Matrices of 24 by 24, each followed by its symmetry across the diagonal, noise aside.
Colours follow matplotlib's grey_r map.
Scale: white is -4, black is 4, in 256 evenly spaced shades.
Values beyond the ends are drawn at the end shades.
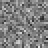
antisymmetric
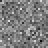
symmetric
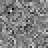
symmetric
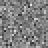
neither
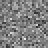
neither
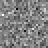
neither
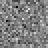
neither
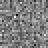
antisymmetric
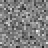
antisymmetric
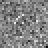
symmetric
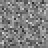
antisymmetric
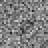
symmetric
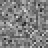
symmetric
